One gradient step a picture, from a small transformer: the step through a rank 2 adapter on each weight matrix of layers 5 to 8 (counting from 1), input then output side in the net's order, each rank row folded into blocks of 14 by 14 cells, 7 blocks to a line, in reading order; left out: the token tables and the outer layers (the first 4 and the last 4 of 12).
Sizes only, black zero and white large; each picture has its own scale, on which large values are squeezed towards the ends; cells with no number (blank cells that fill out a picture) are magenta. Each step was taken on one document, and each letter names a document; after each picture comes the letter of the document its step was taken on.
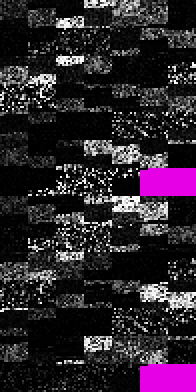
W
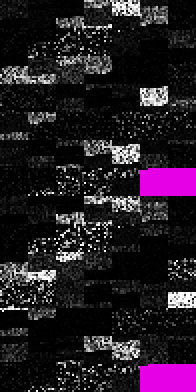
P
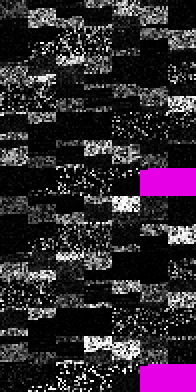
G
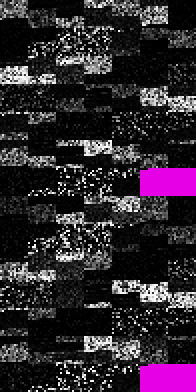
G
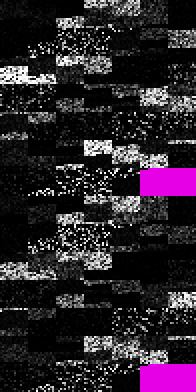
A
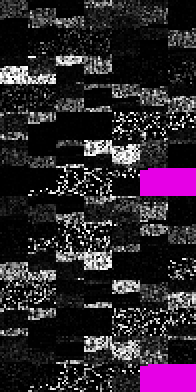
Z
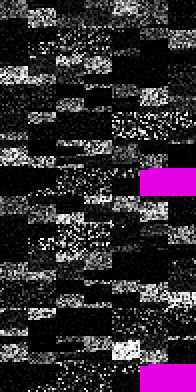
P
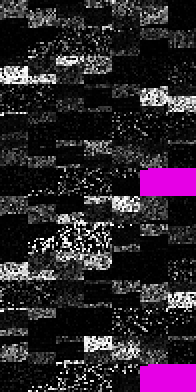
G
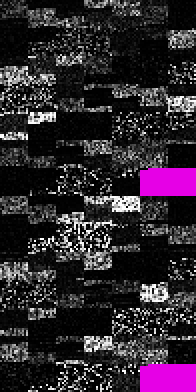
Z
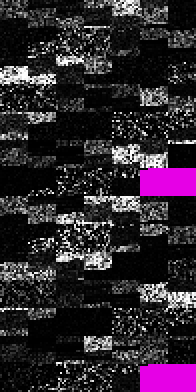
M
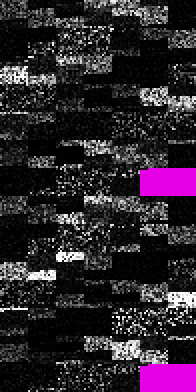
P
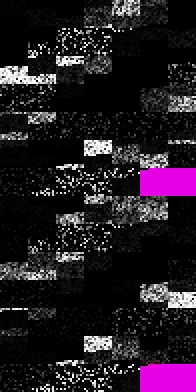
A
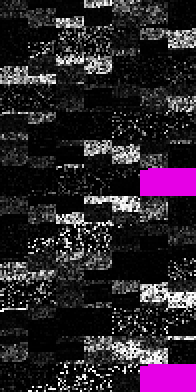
M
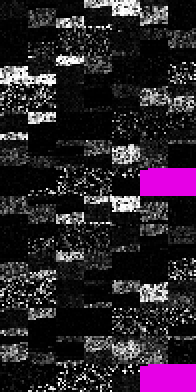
M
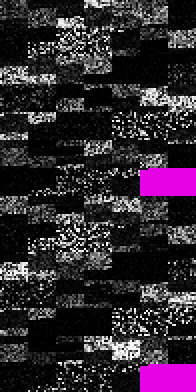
P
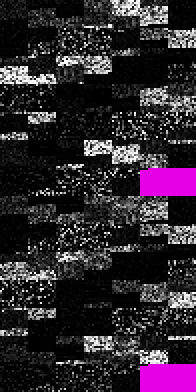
A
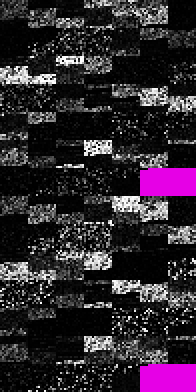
G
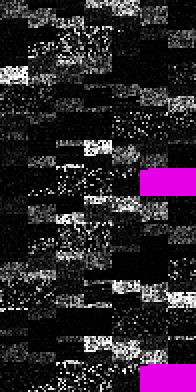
M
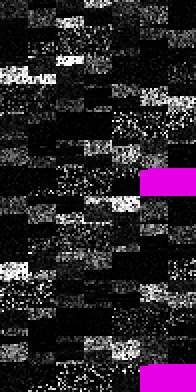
M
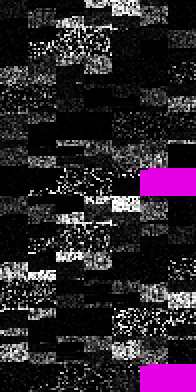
Z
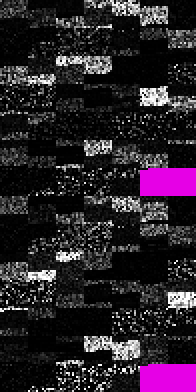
P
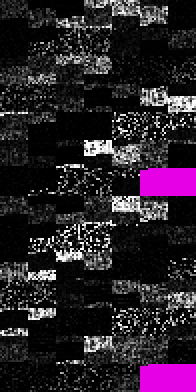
Z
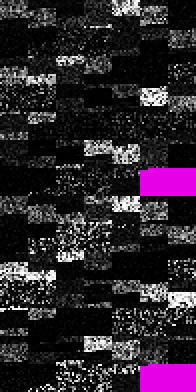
P
